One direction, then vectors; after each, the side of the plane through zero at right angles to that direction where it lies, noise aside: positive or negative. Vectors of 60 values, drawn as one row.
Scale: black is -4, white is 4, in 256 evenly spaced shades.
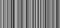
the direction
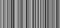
positive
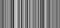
positive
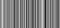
positive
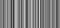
positive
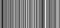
negative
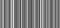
negative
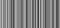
positive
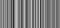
positive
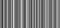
negative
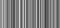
positive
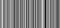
positive
